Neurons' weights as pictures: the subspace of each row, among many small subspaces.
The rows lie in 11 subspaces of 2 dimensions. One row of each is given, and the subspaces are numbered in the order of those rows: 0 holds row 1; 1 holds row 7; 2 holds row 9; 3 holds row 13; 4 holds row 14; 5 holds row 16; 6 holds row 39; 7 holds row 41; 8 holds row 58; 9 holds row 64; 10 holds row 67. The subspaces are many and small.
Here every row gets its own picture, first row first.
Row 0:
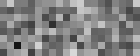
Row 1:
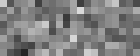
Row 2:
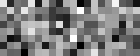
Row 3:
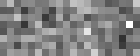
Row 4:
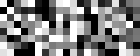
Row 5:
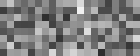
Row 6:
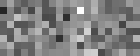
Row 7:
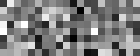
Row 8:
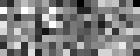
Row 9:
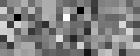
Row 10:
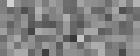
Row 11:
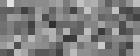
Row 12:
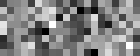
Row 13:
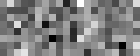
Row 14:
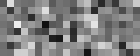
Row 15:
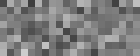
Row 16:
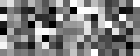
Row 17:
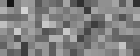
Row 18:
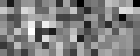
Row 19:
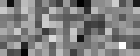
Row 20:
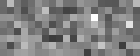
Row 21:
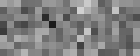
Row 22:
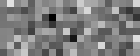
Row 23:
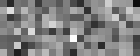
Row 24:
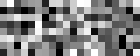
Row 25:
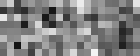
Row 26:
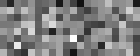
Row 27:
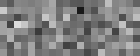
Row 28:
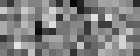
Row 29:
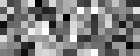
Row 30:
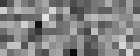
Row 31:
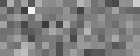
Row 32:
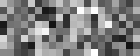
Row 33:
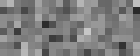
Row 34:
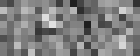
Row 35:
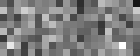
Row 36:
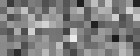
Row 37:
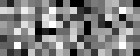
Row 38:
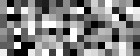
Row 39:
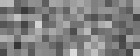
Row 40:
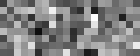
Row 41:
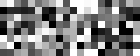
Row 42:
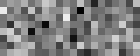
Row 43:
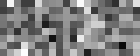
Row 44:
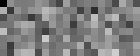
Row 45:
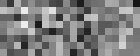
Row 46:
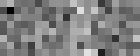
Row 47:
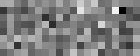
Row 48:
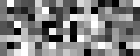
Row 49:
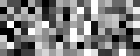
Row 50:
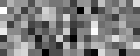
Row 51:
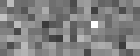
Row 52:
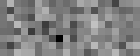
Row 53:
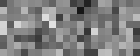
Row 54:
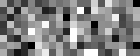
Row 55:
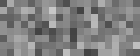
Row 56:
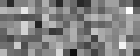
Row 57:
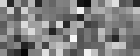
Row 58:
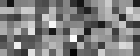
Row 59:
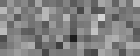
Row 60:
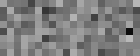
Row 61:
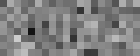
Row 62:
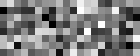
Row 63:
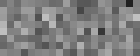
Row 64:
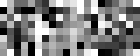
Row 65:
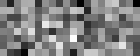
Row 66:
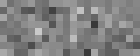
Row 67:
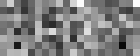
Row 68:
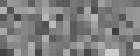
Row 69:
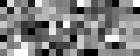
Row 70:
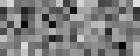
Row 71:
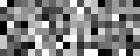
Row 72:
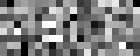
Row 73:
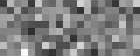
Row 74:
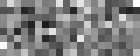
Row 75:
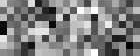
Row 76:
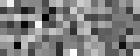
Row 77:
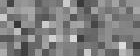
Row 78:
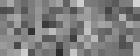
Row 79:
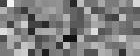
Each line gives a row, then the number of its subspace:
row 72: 4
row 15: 6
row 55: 9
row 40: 9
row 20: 4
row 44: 4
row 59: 7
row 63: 1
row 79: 1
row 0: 8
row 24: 6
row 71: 1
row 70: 3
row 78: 10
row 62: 7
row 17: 9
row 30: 6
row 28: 10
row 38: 8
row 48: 4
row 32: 5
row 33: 3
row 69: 0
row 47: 7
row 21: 1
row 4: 3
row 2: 6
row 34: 10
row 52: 4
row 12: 5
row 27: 2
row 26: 8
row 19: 9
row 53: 1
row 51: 4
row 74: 5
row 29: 5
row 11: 7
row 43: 9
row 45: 0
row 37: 10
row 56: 6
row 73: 6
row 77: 3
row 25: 0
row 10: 1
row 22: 7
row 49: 2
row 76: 6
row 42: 2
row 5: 2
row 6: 2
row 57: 0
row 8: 9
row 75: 5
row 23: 8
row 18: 5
